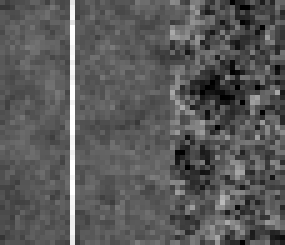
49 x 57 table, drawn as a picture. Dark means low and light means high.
Seam: vertical, 60% of the way across, the left part calmer. Odd lines: column 15. Histogram: skewed, a long tail of high values. Grain: streaks running down.
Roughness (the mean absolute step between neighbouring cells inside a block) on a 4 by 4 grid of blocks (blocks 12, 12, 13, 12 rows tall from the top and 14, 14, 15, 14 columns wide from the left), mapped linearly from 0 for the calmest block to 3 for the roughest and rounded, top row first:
0 1 2 3
0 1 2 3
0 1 2 3
0 1 1 3
